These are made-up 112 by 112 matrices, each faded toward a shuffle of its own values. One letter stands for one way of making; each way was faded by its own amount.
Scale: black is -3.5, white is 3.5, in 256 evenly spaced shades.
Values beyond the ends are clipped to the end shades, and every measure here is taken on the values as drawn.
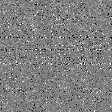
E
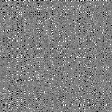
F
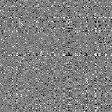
F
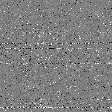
E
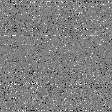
E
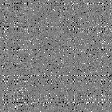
F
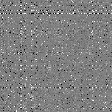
F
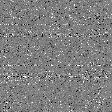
E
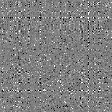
F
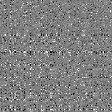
F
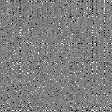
F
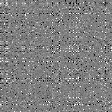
F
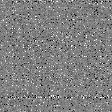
E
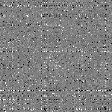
F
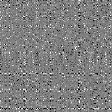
F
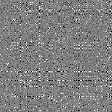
F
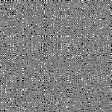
F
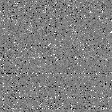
E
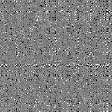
F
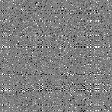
F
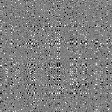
F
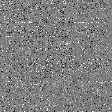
E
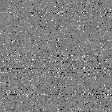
E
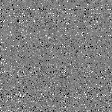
E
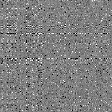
F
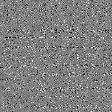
E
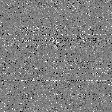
E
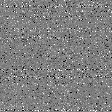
E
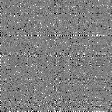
F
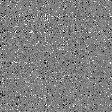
E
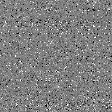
E
